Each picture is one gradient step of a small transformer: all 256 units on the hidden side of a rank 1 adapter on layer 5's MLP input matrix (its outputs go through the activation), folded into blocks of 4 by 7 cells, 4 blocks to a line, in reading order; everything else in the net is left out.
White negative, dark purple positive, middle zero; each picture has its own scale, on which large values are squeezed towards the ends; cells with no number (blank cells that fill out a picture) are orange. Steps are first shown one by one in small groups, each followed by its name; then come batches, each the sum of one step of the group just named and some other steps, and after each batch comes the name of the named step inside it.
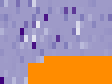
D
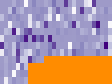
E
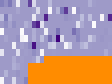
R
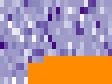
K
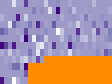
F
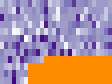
R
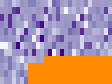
R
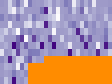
E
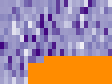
K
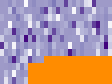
E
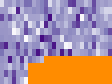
K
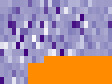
D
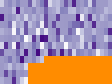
R
